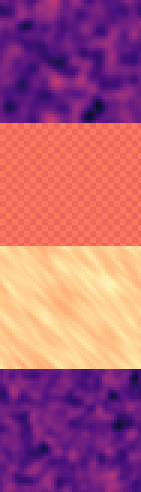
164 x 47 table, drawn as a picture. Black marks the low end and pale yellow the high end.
The table splits into 4 rows of 1 panel. Panel 1,1: low, blotchy. Panel 2,1: high, checkered, faint in contrast. Panel 3,1: very high, slanting down to the right, faint in contrast. Panel 4,1: low, blotchy.
